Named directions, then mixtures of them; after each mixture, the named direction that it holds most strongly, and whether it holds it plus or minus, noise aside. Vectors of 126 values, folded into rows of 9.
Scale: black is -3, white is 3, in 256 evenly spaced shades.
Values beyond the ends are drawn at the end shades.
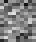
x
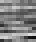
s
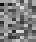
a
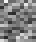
x, minus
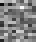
a, plus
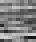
s, plus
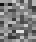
a, plus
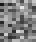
a, plus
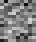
x, plus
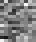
x, minus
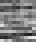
s, minus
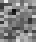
x, minus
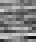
s, plus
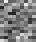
x, minus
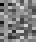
a, plus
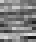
s, plus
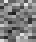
x, minus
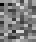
a, plus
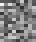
a, minus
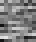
s, plus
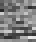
s, minus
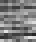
s, minus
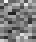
x, minus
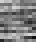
s, plus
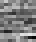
s, plus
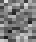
x, minus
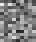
a, minus
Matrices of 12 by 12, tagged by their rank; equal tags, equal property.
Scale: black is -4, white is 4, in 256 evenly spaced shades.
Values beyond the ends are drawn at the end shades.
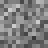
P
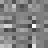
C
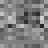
C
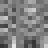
C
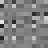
C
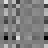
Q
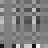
Q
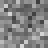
P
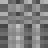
Q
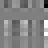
Q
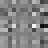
C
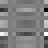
Q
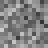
P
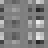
Q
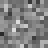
P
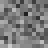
P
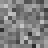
P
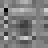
C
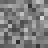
P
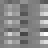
Q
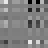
Q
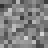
P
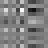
Q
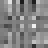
C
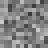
P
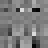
C
